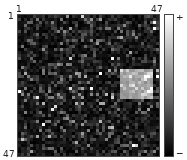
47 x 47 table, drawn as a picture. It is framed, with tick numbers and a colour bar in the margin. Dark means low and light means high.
An odd patch, higher than its surroundings, sits in the middle right. The middle right is the ninth with the highest average. No regular stripes run through it. Overall the values sit about 20% of the way up the scale. Most values sit low, with a long tail of high ones.
